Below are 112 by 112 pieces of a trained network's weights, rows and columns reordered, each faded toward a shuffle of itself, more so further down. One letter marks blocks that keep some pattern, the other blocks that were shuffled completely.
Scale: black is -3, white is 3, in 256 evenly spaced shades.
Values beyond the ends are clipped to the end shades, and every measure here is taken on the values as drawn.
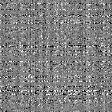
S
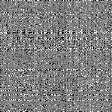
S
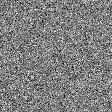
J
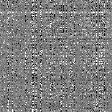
S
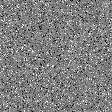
J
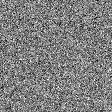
J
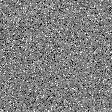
J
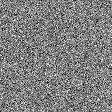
J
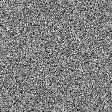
J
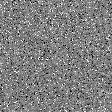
J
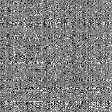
S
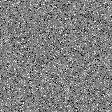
J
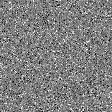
J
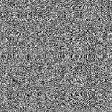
S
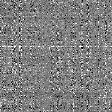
S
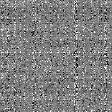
S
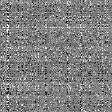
S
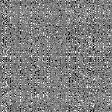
S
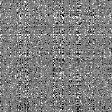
S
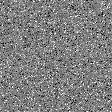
J
